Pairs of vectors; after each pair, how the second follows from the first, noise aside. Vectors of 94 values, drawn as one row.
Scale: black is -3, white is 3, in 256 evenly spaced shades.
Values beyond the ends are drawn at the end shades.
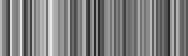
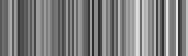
reversed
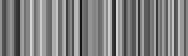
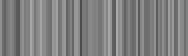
shrunk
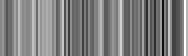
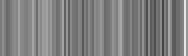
shrunk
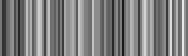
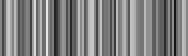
wrapped around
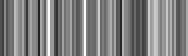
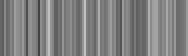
shrunk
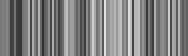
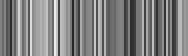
wrapped around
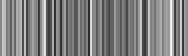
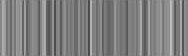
shrunk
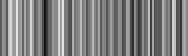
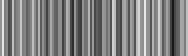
wrapped around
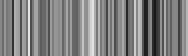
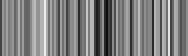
wrapped around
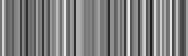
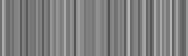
shrunk
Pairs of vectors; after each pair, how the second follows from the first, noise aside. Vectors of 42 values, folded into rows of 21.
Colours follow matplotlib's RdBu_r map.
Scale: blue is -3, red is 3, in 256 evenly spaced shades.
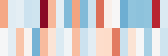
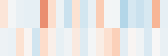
shrunk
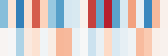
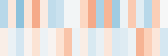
shrunk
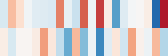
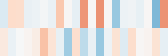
shrunk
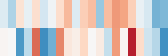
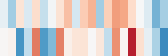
copied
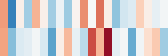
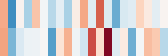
copied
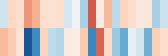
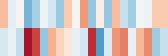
negated
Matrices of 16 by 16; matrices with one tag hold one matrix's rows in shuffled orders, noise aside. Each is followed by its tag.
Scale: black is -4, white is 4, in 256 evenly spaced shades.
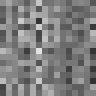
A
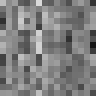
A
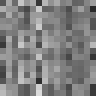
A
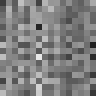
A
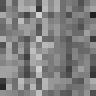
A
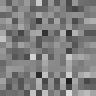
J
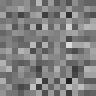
J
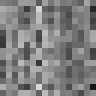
A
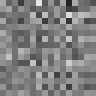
J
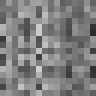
A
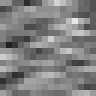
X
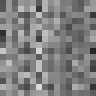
A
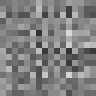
J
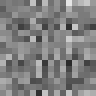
J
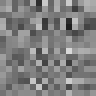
J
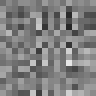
J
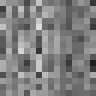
A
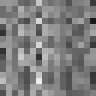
A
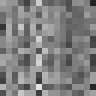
A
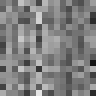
A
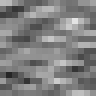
X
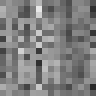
A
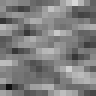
X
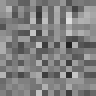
J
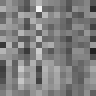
A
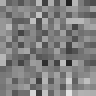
J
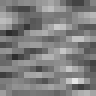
X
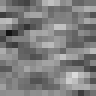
X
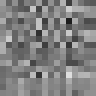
J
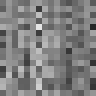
A
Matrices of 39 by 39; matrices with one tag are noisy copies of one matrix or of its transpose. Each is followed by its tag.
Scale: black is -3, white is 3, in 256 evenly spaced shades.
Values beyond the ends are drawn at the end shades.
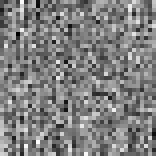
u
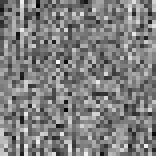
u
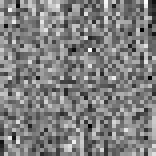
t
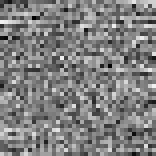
u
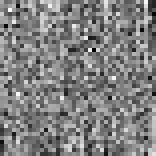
t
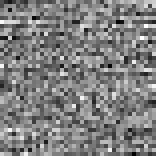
u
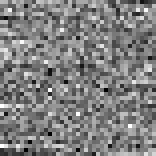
t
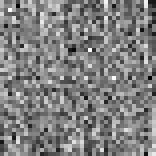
t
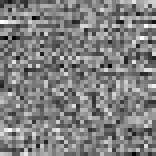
u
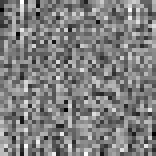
u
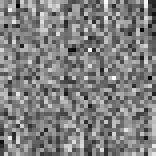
t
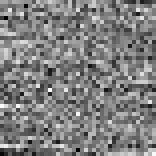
t
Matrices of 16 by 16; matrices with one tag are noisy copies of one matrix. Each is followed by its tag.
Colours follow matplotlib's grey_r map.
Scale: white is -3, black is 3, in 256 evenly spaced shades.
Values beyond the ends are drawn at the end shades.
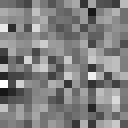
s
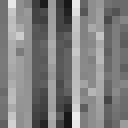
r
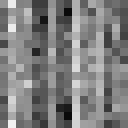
r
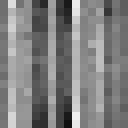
r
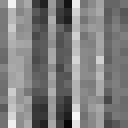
r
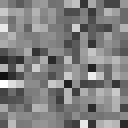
s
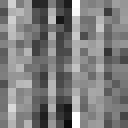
r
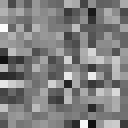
s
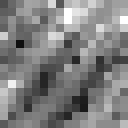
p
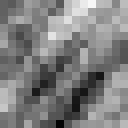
p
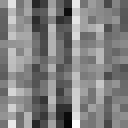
r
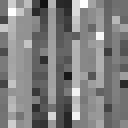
r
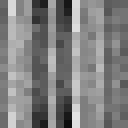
r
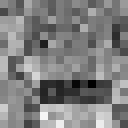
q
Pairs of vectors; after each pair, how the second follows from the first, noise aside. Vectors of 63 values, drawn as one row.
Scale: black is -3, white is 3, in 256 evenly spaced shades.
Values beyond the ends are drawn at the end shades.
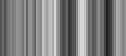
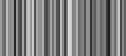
shuffled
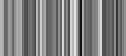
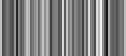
wrapped around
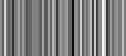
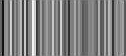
wrapped around
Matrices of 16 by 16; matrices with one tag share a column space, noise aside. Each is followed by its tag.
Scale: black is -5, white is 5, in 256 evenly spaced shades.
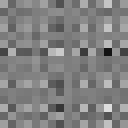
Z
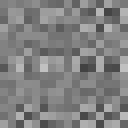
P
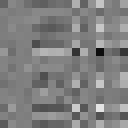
Z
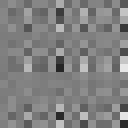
P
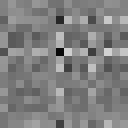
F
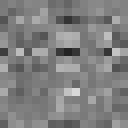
F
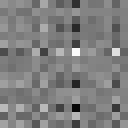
Z
